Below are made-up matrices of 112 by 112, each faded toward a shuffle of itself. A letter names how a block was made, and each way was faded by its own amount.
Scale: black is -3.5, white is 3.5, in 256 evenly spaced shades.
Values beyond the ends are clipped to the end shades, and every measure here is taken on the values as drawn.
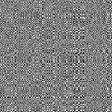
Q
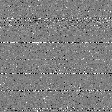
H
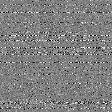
H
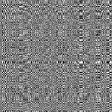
Q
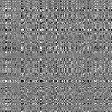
Q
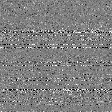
H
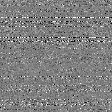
H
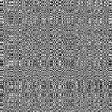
Q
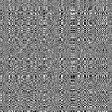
Q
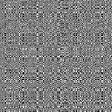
Q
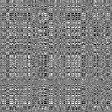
Q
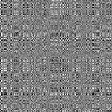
Q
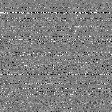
H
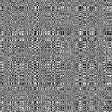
Q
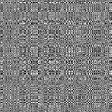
Q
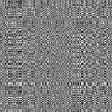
Q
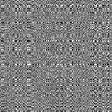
Q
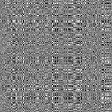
Q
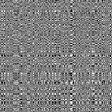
Q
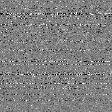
H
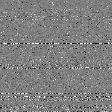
H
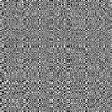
Q
